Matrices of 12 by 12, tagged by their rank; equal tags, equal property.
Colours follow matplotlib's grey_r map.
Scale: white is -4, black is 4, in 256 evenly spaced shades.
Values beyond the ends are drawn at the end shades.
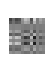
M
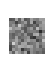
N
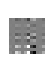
M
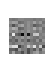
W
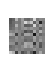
W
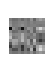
W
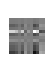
M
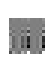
M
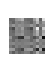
W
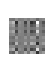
M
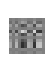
M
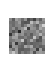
N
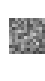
N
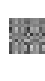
W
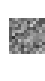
N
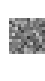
N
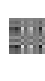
M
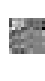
W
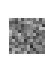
N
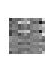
W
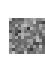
N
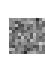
N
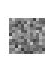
N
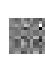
W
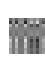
M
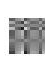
M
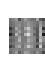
W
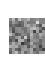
N
